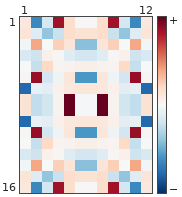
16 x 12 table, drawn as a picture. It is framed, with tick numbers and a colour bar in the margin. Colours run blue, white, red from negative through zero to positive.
Mirror symmetry: left to right and top to bottom. Average level on the scale: 50%. Seam: none. Odd rows or columns: none. Slope: none. Ninth with the highest average: centre.
